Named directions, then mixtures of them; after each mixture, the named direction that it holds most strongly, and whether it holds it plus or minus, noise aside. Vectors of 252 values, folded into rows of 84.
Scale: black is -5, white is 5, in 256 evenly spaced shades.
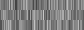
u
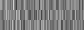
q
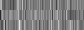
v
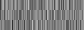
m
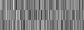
q, plus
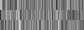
v, plus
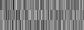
q, minus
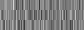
q, plus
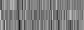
v, minus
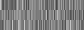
m, minus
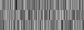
q, plus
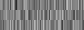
q, plus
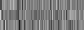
v, minus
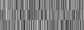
q, plus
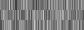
u, plus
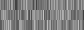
u, plus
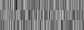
q, plus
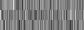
v, minus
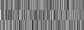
m, minus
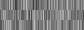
u, plus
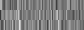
v, plus
